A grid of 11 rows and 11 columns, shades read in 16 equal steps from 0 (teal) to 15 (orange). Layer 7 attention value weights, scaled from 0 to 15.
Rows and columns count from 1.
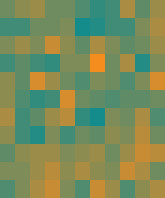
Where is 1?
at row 2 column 7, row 4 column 10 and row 8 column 3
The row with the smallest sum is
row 2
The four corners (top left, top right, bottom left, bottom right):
6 9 4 10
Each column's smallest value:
3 3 1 2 3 0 0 3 3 1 4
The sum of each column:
69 62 74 86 83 56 74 66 75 82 91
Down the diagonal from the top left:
6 3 7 2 6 6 0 8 9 10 10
